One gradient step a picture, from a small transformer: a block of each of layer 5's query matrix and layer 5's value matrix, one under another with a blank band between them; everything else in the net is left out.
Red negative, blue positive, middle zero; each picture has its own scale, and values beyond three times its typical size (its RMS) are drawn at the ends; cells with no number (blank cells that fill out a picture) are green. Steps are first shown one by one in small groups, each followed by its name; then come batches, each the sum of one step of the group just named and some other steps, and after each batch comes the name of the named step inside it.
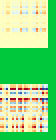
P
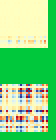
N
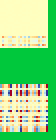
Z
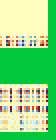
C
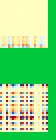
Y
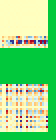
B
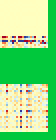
B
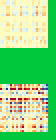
P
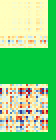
N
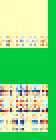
C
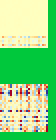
Z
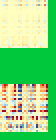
Y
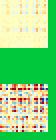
P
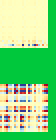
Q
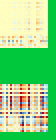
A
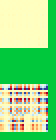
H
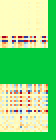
A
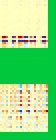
A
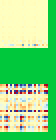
Q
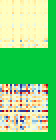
Q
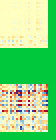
A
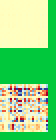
H
